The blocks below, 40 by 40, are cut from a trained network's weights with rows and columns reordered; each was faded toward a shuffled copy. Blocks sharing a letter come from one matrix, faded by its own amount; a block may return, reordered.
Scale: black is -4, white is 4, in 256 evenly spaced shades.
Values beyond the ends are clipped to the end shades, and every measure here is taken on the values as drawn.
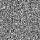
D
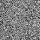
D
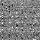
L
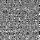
L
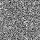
D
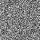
D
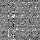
L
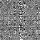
L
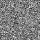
D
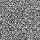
D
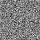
D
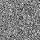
D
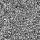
D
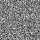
D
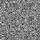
D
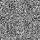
D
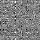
L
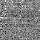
L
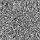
D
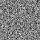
D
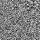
D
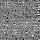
L
